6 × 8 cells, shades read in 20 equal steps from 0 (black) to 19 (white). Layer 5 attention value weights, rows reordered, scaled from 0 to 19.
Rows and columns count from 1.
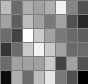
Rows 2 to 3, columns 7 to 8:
6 3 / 8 7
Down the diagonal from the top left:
14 7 19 18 15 9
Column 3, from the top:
13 14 19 15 12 8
